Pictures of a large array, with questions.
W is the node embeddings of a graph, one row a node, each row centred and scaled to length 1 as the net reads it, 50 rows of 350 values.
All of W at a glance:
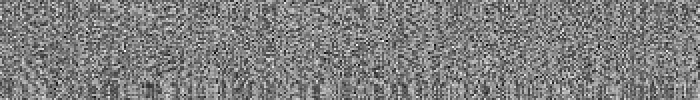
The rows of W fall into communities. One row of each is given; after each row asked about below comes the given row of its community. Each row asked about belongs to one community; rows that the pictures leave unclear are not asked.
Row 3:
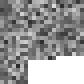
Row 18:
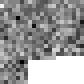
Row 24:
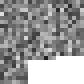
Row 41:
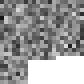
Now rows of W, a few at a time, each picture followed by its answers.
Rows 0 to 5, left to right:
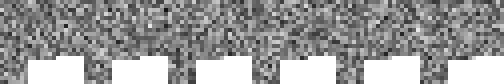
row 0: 18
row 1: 3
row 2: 24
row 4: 24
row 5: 24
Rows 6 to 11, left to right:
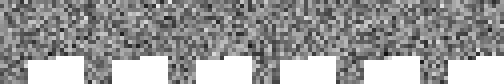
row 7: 3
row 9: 24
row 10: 41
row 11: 3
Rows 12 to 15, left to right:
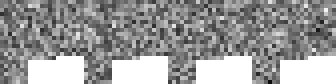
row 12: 3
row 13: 24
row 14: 41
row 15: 3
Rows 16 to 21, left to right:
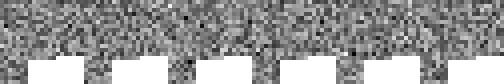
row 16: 3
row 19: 24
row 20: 41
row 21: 24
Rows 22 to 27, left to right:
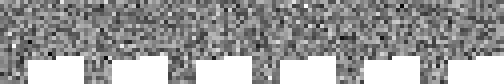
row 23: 3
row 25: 3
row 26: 18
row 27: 3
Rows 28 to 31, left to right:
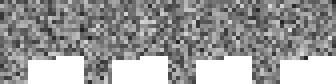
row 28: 41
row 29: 18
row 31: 3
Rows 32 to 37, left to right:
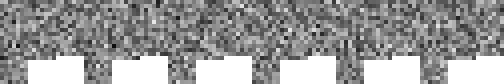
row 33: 3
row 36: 24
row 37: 41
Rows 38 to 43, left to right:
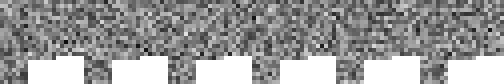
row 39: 3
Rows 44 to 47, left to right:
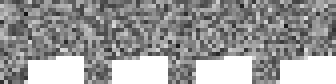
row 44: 24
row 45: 24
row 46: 24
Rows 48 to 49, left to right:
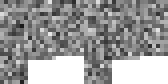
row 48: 24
